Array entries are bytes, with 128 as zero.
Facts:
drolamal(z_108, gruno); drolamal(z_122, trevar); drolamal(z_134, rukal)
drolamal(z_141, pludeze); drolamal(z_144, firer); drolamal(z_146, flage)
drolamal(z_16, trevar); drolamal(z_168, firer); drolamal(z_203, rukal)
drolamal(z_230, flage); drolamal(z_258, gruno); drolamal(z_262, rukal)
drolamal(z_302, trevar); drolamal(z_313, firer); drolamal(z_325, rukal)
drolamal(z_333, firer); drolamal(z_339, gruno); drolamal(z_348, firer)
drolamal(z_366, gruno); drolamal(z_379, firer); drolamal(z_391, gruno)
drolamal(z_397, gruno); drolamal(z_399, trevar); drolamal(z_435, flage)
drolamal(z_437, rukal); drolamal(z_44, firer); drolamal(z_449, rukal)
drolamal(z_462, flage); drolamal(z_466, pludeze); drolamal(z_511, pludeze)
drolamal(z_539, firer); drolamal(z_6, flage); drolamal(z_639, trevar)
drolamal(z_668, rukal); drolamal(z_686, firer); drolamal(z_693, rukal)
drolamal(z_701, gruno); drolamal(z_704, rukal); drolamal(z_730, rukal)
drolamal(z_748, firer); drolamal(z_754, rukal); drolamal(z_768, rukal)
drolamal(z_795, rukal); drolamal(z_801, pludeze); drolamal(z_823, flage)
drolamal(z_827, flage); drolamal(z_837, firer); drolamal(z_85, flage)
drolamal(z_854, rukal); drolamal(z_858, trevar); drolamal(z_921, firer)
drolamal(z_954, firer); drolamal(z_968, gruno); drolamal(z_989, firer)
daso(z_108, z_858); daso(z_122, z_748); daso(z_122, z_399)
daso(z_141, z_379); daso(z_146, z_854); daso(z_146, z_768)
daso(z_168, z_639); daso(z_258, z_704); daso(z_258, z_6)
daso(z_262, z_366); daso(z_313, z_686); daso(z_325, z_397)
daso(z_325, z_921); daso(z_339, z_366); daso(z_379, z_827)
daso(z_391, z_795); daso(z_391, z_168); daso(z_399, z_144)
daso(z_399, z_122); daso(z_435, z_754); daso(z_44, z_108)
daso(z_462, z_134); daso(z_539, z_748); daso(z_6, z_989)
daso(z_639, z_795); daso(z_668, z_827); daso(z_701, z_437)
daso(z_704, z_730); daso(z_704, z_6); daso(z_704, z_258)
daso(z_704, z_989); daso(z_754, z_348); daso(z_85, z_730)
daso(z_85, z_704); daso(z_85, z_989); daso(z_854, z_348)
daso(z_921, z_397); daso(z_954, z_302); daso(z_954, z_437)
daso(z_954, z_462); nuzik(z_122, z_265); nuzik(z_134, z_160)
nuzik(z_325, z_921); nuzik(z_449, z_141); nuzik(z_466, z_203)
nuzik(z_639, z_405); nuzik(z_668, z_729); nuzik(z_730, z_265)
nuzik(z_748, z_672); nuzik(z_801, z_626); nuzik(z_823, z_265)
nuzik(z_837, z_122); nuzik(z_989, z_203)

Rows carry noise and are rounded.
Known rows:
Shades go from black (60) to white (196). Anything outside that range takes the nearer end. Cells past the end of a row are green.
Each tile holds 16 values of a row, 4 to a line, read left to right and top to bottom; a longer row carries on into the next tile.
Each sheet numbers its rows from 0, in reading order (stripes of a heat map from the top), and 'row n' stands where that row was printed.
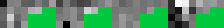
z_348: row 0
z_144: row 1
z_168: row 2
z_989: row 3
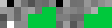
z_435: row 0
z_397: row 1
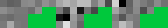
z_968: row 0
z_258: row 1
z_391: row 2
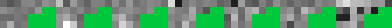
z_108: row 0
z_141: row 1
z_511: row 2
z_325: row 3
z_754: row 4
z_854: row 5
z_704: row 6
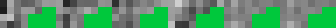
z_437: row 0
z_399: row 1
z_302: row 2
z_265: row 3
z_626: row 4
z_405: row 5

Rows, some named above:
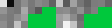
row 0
z_325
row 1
z_141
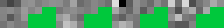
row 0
z_639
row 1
z_511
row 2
z_391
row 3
z_466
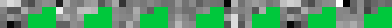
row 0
z_203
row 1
z_134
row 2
z_668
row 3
z_921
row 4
z_748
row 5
z_203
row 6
z_954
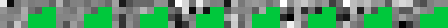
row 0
z_325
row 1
z_262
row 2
z_399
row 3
z_730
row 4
z_748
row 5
z_85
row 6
z_6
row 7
z_203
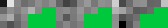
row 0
z_795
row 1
z_639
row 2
z_122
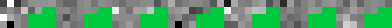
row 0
z_768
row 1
z_16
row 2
z_462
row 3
z_837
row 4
z_134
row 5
z_858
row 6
z_801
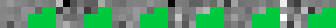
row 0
z_693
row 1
z_701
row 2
z_449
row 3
z_348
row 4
z_686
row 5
z_146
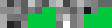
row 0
z_823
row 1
z_539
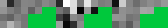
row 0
z_339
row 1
z_730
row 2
z_827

